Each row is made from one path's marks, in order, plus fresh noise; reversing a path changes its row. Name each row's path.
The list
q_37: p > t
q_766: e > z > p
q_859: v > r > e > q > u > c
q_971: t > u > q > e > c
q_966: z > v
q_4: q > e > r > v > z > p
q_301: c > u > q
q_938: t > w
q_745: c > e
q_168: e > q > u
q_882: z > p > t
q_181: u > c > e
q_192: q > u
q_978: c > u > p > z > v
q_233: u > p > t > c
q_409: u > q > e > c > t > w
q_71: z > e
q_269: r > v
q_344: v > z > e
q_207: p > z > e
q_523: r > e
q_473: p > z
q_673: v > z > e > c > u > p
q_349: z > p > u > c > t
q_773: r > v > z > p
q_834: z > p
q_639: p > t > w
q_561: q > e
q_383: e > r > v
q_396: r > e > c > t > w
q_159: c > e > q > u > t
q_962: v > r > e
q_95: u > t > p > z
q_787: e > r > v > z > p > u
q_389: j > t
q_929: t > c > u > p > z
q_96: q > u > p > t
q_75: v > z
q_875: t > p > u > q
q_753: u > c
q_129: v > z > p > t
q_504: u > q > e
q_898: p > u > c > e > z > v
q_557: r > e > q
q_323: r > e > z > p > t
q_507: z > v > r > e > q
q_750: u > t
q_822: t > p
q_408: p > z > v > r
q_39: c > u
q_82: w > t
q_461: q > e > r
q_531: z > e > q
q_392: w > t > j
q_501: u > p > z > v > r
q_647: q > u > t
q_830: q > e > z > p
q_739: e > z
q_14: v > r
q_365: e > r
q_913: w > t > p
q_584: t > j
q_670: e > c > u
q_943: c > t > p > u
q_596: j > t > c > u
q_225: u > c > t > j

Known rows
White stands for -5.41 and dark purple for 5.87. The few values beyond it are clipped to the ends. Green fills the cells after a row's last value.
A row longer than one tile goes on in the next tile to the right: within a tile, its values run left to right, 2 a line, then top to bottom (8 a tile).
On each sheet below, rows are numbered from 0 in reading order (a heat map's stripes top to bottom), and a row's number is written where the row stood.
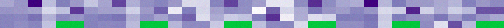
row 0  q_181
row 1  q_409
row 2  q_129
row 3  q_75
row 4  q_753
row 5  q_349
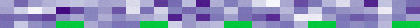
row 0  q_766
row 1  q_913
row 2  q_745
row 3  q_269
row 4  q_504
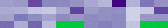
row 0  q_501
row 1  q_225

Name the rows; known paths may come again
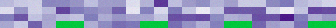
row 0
q_507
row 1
q_913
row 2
q_383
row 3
q_365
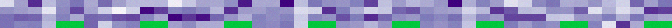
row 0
q_504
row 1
q_766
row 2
q_561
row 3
q_753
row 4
q_670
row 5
q_181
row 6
q_557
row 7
q_882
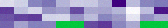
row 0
q_523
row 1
q_750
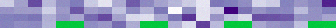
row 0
q_409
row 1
q_773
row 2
q_966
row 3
q_96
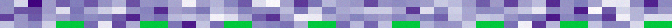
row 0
q_301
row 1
q_207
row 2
q_584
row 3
q_269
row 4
q_501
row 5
q_673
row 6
q_473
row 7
q_75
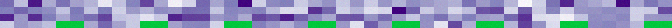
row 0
q_745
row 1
q_962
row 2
q_192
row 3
q_168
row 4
q_531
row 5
q_349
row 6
q_14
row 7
q_225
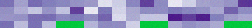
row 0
q_898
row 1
q_129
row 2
q_461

